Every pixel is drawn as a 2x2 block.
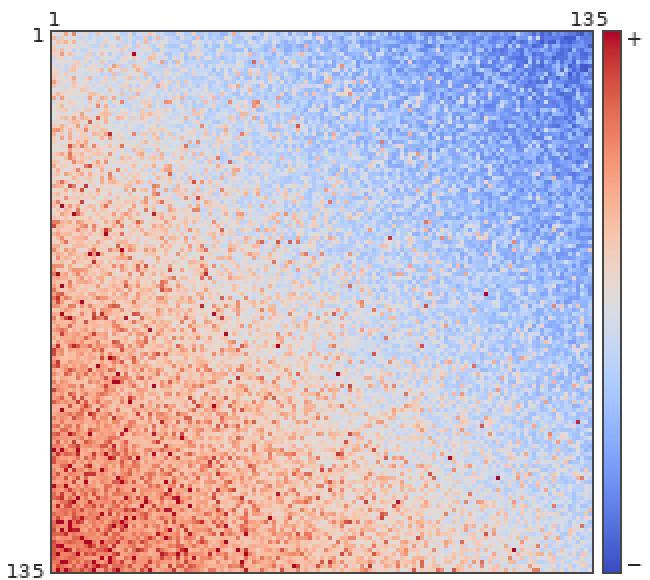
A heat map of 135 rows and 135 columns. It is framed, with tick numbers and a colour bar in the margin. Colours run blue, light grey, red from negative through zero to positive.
Stripes: none. Ninth with the lowest average: top right. Slope: up to the bottom left. Ninth with the highest average: bottom left. Mirror symmetry: none.
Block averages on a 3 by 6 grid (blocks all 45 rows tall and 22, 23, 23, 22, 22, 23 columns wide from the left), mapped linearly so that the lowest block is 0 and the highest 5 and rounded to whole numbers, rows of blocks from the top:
3 2 2 1 1 0 / 4 3 3 2 2 1 / 5 4 4 3 3 2
